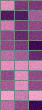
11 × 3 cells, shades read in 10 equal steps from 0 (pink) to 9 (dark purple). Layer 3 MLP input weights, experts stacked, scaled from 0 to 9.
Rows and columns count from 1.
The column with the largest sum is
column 3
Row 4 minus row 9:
1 6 1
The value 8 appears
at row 2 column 1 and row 2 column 2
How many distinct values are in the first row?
2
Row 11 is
3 5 9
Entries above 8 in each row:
0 0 0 0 1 0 0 0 0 0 1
